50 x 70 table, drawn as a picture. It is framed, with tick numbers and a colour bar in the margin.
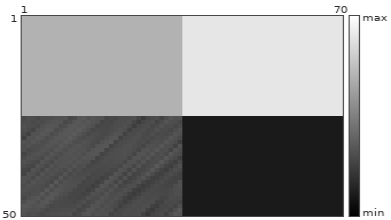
It is made of 2 by 2 panels. Panel 1,1: high, flat. Panel 1,2: very high, flat. Panel 2,1: low, slanting up to the right, faint in contrast. Panel 2,2: very low, flat.
